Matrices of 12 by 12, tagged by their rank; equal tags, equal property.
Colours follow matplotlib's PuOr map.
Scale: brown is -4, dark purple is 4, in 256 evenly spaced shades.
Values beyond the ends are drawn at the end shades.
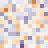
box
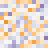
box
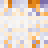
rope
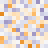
box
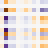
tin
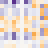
rope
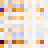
rope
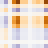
tin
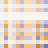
tin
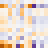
rope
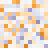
box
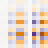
tin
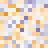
box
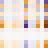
tin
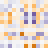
rope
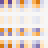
tin
